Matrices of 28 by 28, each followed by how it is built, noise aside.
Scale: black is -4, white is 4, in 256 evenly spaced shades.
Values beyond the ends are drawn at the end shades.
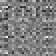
low rank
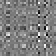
low rank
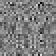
low rank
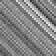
Toeplitz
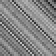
Toeplitz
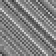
Toeplitz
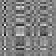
low rank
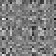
low rank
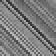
Toeplitz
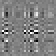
low rank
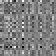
low rank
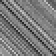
Toeplitz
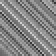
Toeplitz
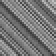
Toeplitz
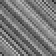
Toeplitz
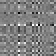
low rank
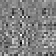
low rank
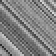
Toeplitz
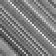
Toeplitz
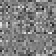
low rank
